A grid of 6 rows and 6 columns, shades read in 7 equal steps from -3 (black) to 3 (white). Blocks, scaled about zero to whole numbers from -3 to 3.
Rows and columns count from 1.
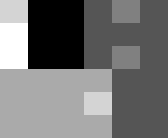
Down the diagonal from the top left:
2 -3 -3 1 -1 -1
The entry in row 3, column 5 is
0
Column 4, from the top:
-1 -1 -1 1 2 1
